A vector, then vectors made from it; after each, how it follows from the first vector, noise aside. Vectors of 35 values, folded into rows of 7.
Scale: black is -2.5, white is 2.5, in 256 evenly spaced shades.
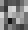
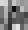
wrapped around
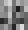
wrapped around
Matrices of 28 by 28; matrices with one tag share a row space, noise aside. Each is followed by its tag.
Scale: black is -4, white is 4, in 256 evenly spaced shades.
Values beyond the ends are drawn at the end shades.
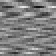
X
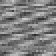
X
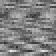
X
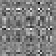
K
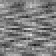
X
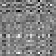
K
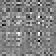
K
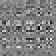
K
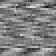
X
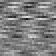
X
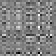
K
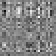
K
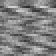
X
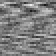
X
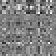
K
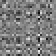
K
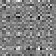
K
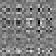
K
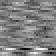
X
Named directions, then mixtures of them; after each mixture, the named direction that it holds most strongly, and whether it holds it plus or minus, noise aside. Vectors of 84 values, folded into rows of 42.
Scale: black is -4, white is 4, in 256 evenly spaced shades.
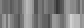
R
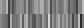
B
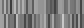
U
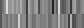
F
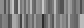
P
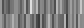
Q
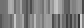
R, minus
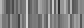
F, minus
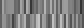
Q, minus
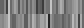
B, minus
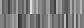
Q, plus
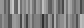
P, plus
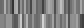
P, minus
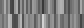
P, minus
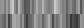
R, minus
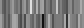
Q, plus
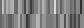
Q, minus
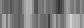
R, plus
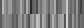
Q, minus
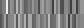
F, plus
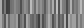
Q, plus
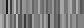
U, plus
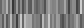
U, minus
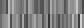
B, minus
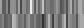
Q, plus
